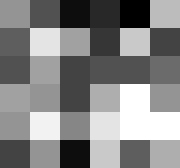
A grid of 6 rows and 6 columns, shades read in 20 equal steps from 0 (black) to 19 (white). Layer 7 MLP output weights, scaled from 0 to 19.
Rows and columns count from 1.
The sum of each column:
52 75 34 58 66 70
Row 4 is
12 11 5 13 19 11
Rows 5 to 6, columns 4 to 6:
17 19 19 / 15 7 13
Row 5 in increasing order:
10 11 17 18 19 19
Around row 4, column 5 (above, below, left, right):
6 19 13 11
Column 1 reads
11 7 6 12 11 5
